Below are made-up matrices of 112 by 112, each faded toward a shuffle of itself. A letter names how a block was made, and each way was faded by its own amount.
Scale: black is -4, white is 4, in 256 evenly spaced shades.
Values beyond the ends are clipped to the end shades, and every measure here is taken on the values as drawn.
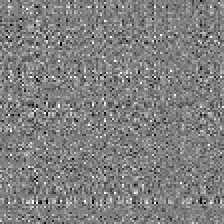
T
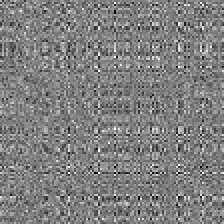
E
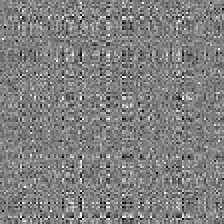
E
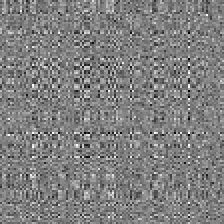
E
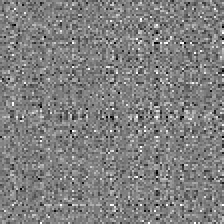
T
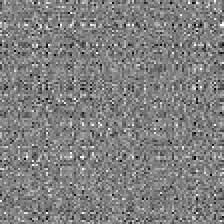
T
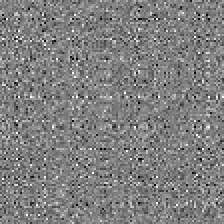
T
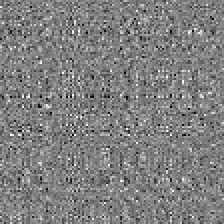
T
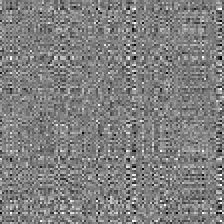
E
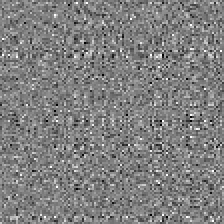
T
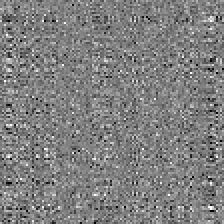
T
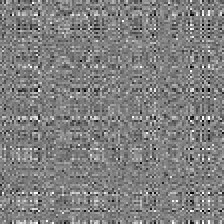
E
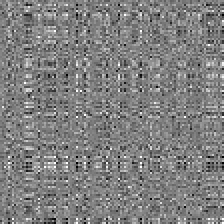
E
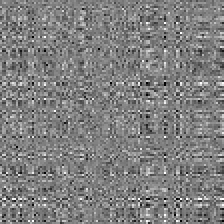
E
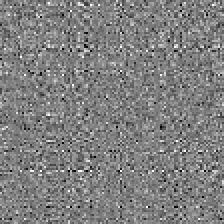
T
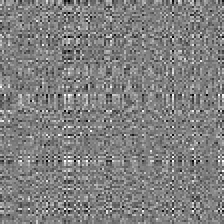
E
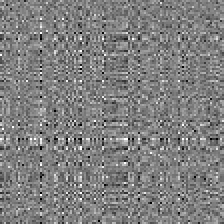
E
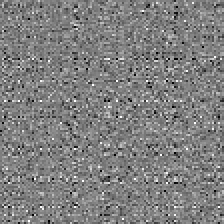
T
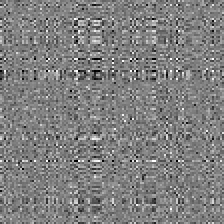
E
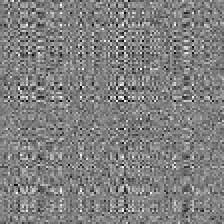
E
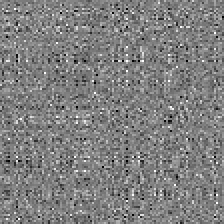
T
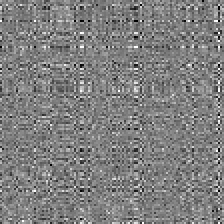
E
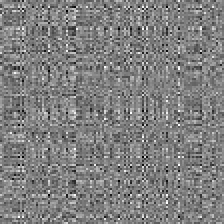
E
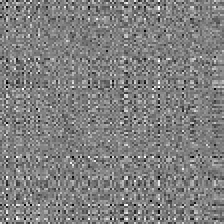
E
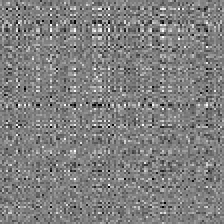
E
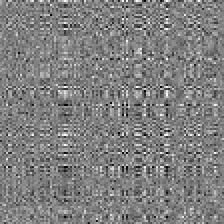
E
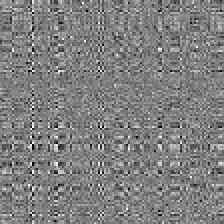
E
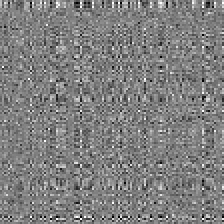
E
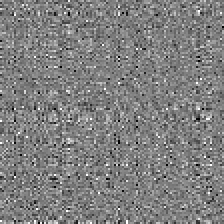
T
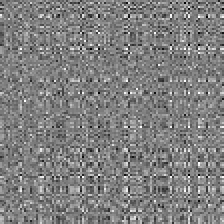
E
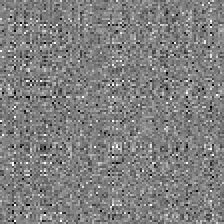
T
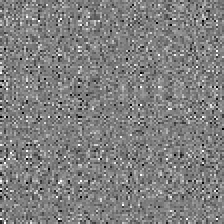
T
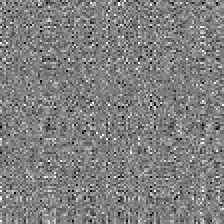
T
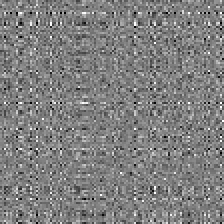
E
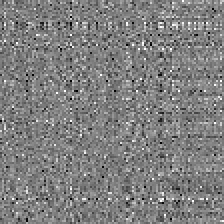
T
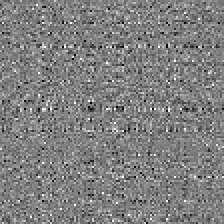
T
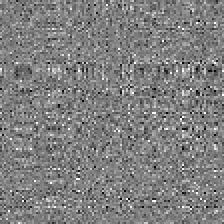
T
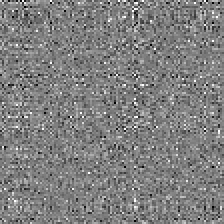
T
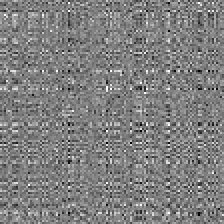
E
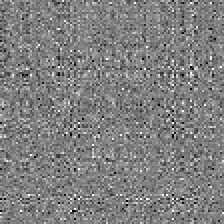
T
